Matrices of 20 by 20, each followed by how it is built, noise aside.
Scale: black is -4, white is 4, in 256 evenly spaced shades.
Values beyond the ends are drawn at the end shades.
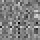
low rank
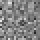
low rank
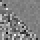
lower triangular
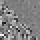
lower triangular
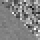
upper triangular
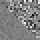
upper triangular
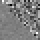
upper triangular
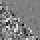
lower triangular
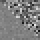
upper triangular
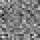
low rank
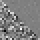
lower triangular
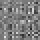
low rank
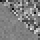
upper triangular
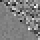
upper triangular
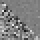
lower triangular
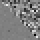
upper triangular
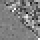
upper triangular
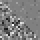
lower triangular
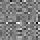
low rank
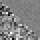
lower triangular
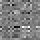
low rank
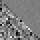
lower triangular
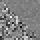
lower triangular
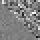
upper triangular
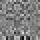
low rank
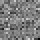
low rank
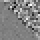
upper triangular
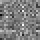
low rank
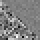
lower triangular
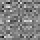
low rank
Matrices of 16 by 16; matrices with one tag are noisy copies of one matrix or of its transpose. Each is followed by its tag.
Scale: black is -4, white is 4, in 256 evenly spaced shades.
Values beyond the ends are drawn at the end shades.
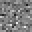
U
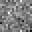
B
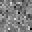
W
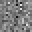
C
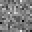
B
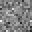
B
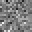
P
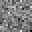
B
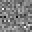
C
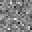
W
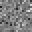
P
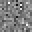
C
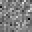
P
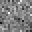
B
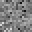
P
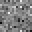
B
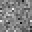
B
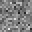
W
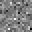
W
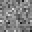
B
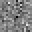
C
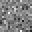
B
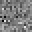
C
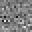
C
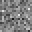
W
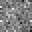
B
